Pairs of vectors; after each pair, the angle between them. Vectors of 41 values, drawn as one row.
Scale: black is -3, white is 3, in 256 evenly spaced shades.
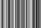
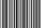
orthogonal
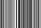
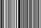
nearly parallel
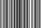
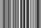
orthogonal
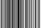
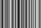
partly aligned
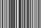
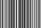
nearly parallel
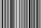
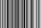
orthogonal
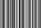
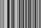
partly aligned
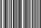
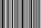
nearly opposite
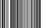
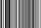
nearly opposite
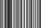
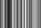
nearly parallel
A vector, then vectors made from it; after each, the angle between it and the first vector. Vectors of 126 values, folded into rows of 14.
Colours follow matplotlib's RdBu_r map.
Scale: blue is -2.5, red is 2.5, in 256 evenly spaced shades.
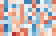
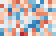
orthogonal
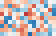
orthogonal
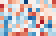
partly aligned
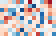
partly opposed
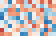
orthogonal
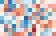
orthogonal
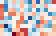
nearly parallel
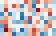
nearly opposite
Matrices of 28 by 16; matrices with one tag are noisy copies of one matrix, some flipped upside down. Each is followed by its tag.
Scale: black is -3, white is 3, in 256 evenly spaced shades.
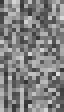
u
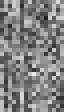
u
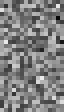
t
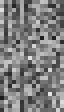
u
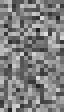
t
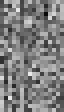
u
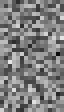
t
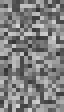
t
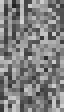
u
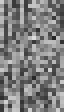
u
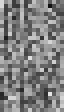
u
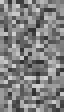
t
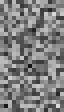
t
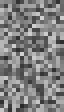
t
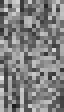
u
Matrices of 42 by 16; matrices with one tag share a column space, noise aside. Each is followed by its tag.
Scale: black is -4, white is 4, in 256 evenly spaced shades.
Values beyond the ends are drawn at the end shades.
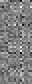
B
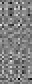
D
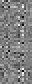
B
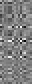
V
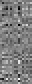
D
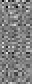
B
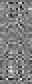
D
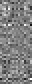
D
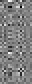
B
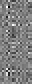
B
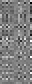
V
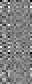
B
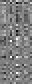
V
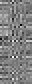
V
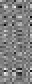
B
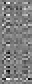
D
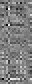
D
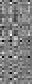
V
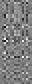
V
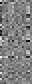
V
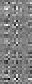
D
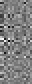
V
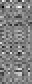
B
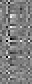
V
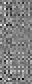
D
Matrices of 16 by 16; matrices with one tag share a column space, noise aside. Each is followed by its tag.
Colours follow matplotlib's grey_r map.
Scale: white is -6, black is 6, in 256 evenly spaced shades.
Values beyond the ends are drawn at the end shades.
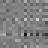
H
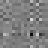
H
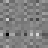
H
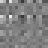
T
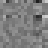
T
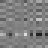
H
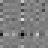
H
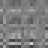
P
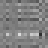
H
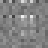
T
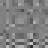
P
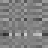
H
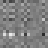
H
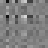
T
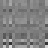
P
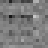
T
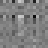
T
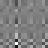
P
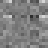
T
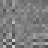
P
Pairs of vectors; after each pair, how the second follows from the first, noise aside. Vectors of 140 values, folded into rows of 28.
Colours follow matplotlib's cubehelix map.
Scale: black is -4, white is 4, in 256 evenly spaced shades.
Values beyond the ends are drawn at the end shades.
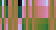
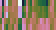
negated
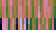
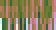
negated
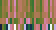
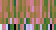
negated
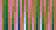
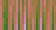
shrunk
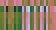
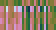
negated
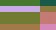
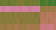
shrunk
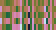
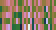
negated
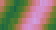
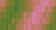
shrunk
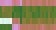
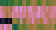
negated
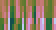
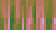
shrunk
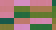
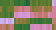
negated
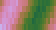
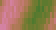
shrunk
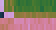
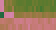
shrunk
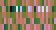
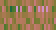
shrunk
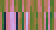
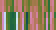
negated
